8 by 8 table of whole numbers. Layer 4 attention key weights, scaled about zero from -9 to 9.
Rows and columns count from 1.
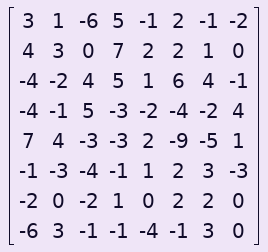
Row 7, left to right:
-2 0 -2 1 0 2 2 0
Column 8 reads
-2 0 -1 4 1 -3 0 0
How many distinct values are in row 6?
6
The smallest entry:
-9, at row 5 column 6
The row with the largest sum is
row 2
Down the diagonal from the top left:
3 3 4 -3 2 2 2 0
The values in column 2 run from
-3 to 4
